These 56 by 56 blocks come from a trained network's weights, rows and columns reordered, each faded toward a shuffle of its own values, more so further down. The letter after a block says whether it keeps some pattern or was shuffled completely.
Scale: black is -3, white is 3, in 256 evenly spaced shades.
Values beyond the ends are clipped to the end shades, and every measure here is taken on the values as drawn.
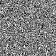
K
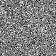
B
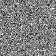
K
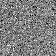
B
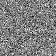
B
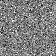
B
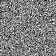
B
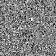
K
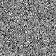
K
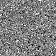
B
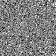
K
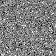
K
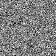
K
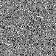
K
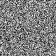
B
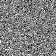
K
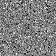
B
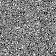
B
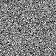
B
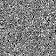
K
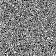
B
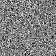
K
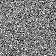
B
